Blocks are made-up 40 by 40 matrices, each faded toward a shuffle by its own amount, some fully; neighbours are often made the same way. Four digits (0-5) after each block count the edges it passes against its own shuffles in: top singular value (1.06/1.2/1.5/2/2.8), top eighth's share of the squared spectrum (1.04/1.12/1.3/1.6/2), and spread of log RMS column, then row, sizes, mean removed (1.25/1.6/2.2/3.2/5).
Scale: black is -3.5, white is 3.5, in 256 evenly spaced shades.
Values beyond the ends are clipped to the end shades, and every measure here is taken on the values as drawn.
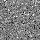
0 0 0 0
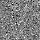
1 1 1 0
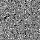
0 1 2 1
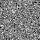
0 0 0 0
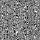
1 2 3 0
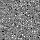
0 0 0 0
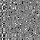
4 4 2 1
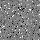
2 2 0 1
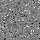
1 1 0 0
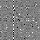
4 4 2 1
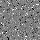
0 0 0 0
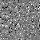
3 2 1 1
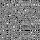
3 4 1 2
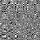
4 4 2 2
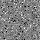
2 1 0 0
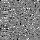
3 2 0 0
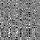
4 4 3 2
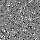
1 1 0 0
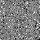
3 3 1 1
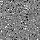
3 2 1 0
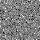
2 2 0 0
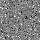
1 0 0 0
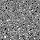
2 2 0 0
